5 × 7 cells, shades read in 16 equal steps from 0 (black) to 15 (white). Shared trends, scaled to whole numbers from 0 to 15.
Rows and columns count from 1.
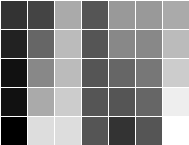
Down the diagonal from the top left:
3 6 11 5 3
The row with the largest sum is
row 5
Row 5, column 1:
0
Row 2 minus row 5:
2 -7 -2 0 5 3 -4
